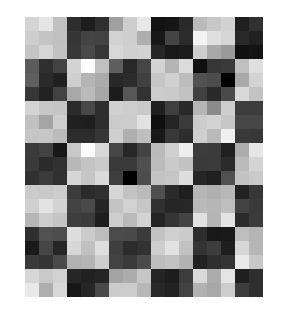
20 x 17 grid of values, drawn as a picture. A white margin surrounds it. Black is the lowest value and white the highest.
Grain: checkered. Odd rows or columns: none. Slope: none. Histogram: two levels.
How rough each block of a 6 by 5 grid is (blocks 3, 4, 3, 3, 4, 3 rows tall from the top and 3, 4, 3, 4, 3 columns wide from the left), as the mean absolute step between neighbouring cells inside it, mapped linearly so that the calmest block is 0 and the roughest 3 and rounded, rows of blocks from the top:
01211
12222
12323
12222
12222
12223
